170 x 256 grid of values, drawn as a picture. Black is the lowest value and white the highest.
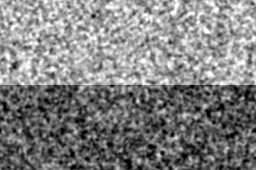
Average level on the scale: 50%. Seam: horizontal, 50% of the way down, the top part higher. Grain: blotchy.
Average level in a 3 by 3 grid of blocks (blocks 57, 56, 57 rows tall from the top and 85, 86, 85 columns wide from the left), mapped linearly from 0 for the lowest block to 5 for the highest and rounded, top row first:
555 | 232 | 000
